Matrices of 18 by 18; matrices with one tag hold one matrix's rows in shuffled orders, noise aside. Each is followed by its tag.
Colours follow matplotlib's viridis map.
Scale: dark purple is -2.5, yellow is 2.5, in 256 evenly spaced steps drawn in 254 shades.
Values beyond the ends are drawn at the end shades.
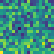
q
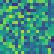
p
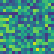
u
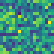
u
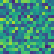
q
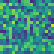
q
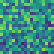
q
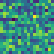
u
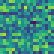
u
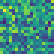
q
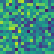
p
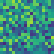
q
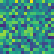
q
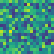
q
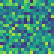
q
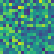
p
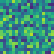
q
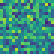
q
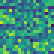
u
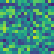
u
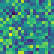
p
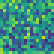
q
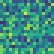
q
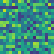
u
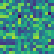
u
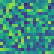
p
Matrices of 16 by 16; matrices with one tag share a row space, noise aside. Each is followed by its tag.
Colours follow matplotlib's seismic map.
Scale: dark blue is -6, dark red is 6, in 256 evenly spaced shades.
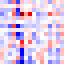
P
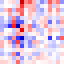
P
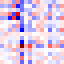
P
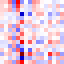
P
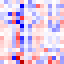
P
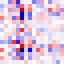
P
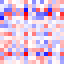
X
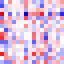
X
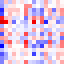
X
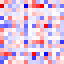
X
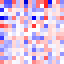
X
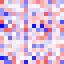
X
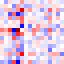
P
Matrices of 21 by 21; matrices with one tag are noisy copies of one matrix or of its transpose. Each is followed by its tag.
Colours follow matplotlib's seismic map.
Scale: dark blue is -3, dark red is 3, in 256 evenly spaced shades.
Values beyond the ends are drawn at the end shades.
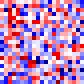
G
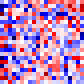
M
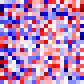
M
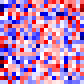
M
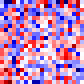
M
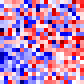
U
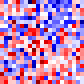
U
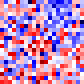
U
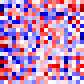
M
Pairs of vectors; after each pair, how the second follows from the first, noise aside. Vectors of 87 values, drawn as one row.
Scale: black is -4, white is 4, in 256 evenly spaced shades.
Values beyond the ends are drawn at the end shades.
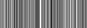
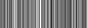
sign-scrambled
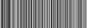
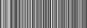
negated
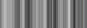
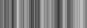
reversed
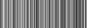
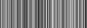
wrapped around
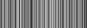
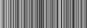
wrapped around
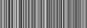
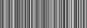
wrapped around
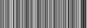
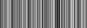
wrapped around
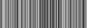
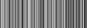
wrapped around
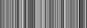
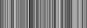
wrapped around
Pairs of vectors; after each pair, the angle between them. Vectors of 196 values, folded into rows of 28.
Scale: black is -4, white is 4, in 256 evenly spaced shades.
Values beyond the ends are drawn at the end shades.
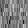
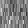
nearly opposite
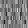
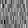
partly aligned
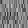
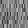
nearly parallel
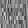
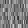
orthogonal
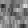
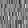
orthogonal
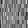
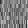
partly aligned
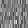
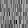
nearly opposite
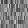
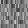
nearly parallel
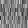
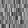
partly opposed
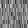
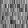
partly opposed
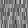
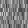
orthogonal
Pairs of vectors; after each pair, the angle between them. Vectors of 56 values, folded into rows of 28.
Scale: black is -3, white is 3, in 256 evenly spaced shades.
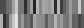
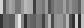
orthogonal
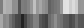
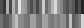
partly opposed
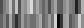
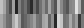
nearly opposite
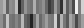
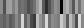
partly aligned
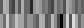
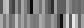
nearly parallel
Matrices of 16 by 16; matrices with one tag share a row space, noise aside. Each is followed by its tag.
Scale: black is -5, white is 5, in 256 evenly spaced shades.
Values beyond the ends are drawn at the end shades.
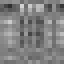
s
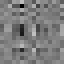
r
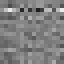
s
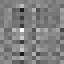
r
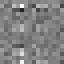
r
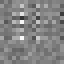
r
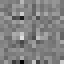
r
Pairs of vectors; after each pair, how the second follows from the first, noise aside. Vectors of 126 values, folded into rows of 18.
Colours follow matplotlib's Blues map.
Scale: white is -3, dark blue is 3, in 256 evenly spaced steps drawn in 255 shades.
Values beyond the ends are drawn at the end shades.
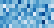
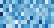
wrapped around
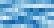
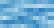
shrunk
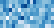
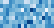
reversed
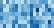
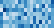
shuffled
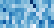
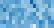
shrunk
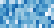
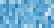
shrunk
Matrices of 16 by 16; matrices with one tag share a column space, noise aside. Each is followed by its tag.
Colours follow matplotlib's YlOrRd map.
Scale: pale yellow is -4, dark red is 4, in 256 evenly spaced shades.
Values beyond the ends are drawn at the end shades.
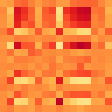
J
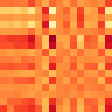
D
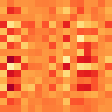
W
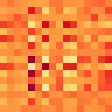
W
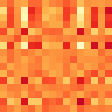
J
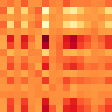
D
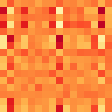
D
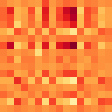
J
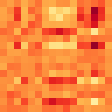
J
